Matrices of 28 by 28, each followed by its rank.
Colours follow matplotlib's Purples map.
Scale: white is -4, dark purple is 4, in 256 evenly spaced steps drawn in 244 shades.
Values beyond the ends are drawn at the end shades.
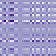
one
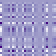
one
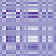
one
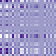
one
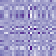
two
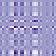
one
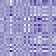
two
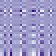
one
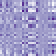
two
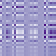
one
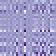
two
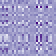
two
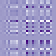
one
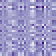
two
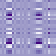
one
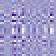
two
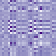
two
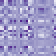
two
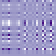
one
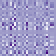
two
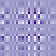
one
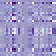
two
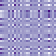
one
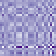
two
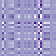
one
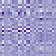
two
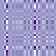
one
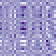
two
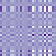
one
